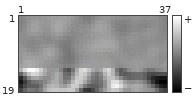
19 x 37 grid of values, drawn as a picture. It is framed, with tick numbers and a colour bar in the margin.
Seam: horizontal, 70% of the way down, the top part calmer. Grain: blotchy. Stripes: none. Ninth with the lowest average: bottom right.
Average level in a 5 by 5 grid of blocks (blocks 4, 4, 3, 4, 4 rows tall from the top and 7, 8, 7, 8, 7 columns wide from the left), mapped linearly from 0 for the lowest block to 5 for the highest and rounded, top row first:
3 4 3 3 3
3 3 4 3 3
4 3 4 3 3
5 3 4 3 2
1 5 2 5 0
